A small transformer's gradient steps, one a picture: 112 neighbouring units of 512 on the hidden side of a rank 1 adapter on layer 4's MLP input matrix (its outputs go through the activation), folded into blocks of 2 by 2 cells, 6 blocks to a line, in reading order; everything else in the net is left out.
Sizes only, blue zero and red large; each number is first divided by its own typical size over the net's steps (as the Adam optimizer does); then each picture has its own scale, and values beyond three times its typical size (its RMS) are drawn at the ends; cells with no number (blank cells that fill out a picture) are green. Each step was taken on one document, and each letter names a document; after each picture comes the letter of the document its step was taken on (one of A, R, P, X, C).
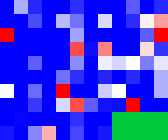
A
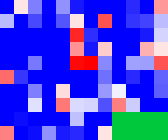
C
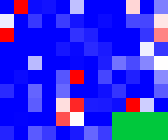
A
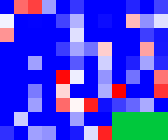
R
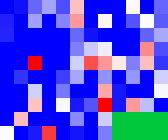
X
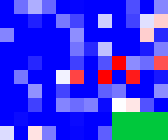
R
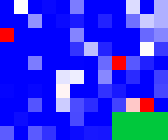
A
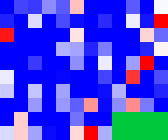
X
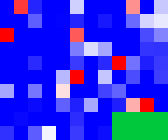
A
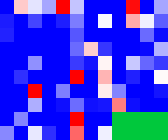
X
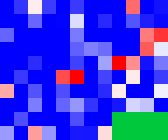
R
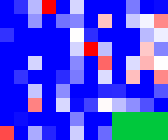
X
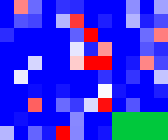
X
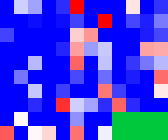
C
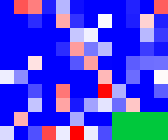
C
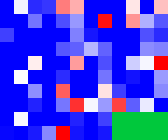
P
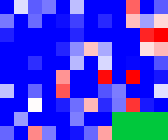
R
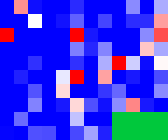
A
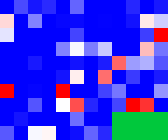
A
